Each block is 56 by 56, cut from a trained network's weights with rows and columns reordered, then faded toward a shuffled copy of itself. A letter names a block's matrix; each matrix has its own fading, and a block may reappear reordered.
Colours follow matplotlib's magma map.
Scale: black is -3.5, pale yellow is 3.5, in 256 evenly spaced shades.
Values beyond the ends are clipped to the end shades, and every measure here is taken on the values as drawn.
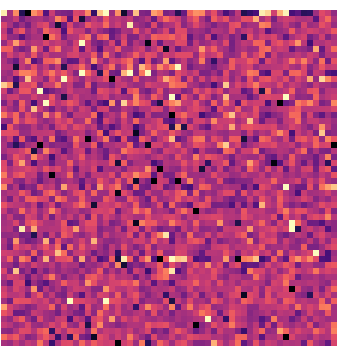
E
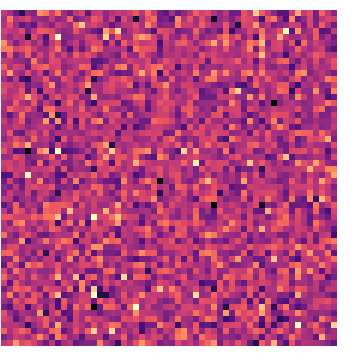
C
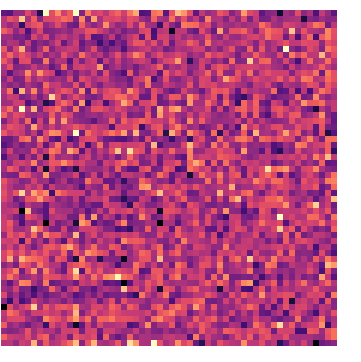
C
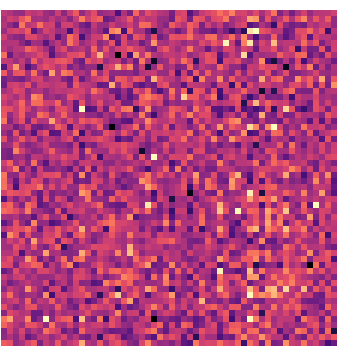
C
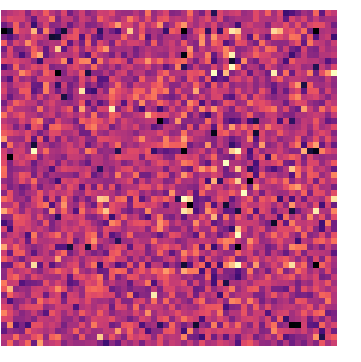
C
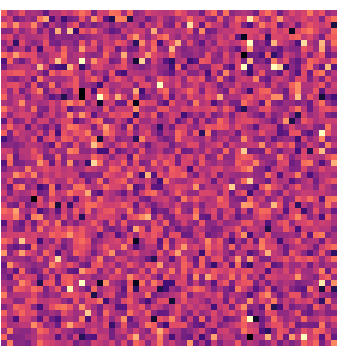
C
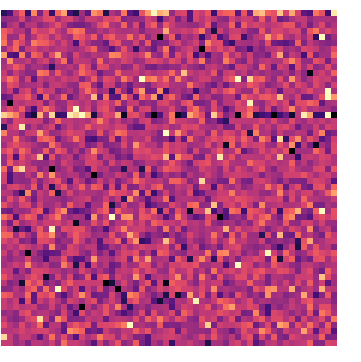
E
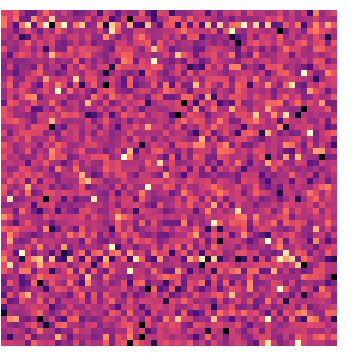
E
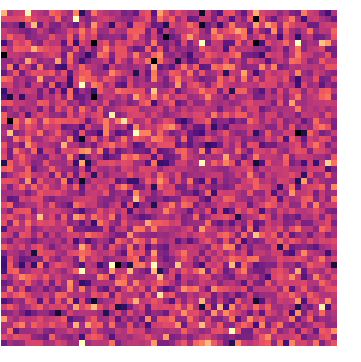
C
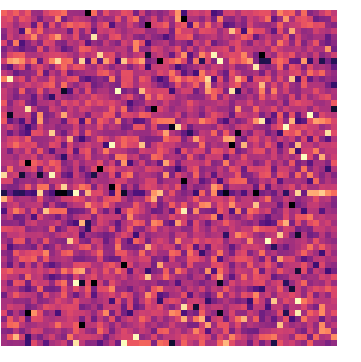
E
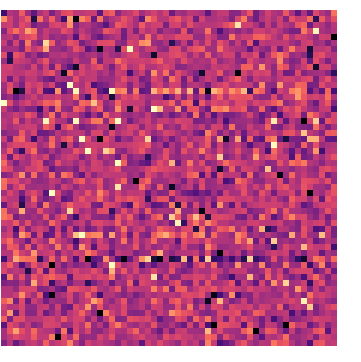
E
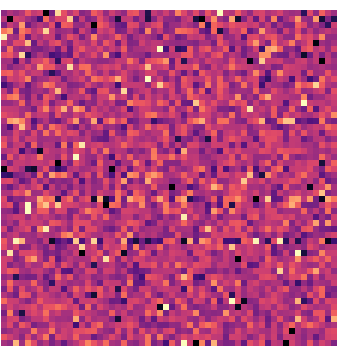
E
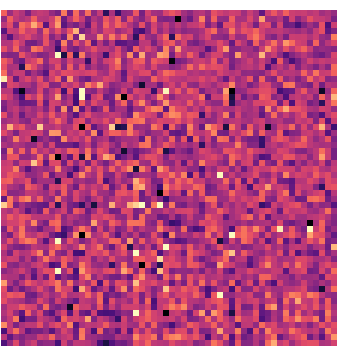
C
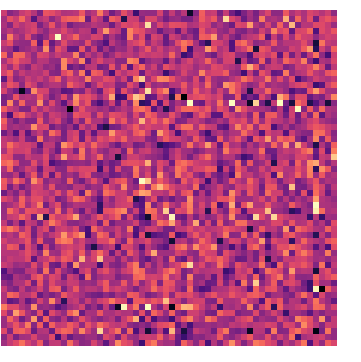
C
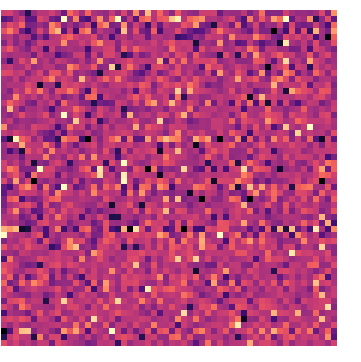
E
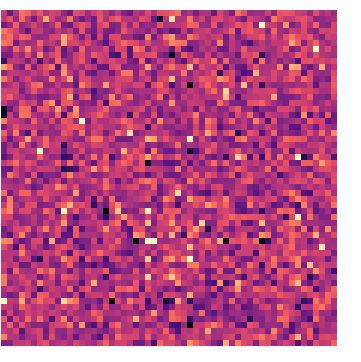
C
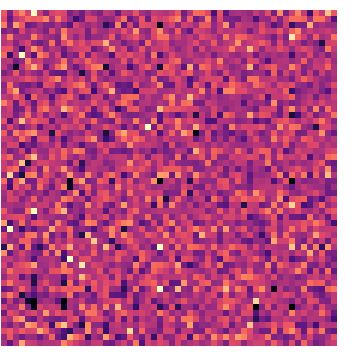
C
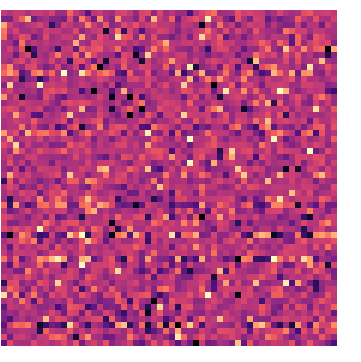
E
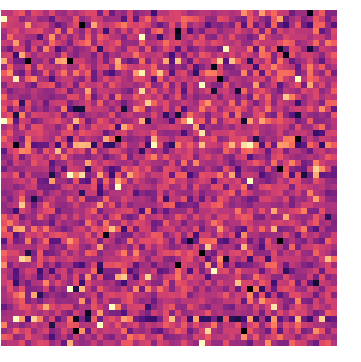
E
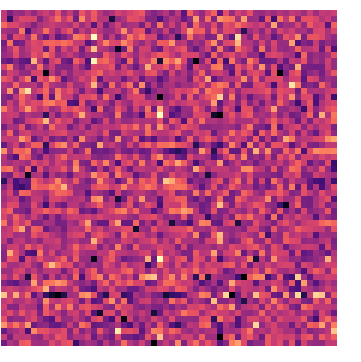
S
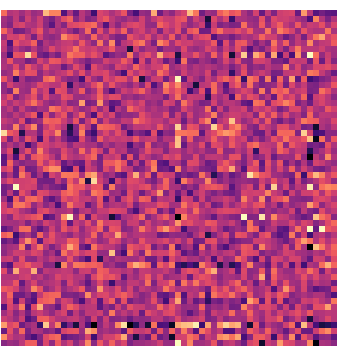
S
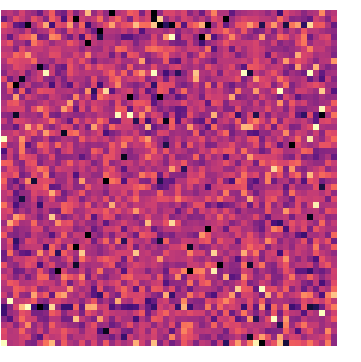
E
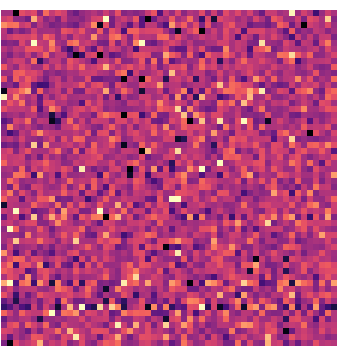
E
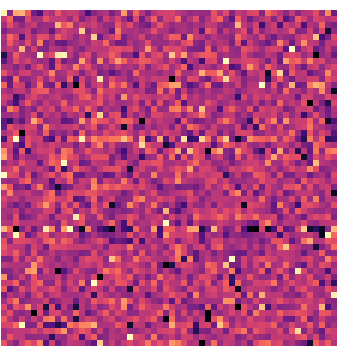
E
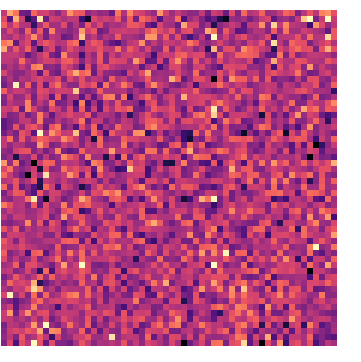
C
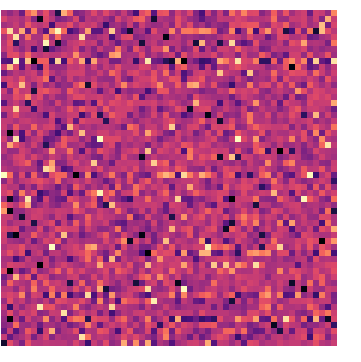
E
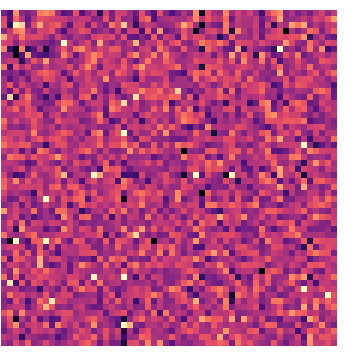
C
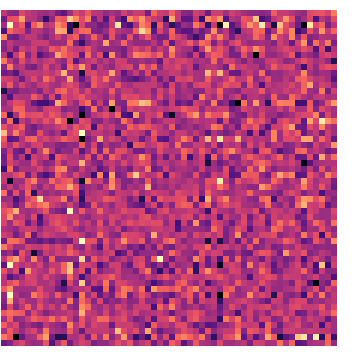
S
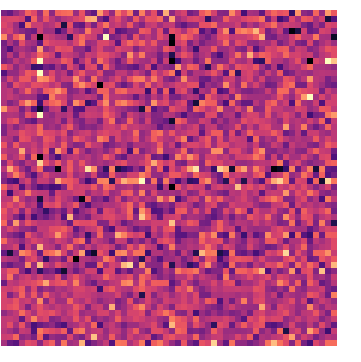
S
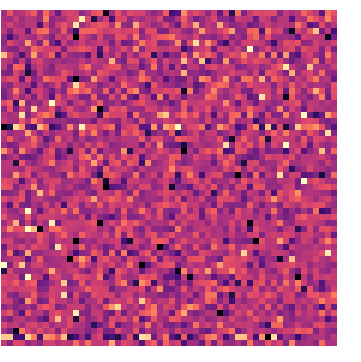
E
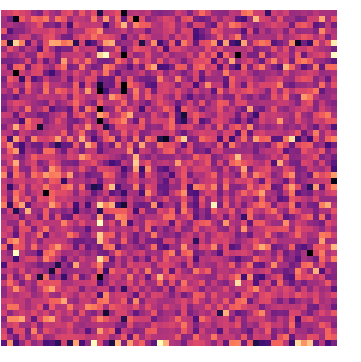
S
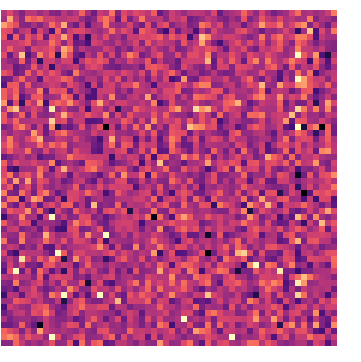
C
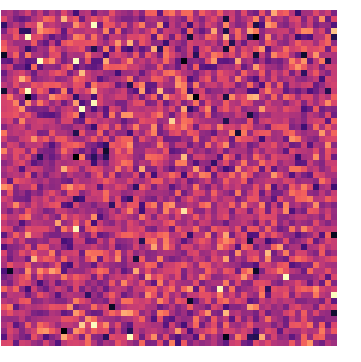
C
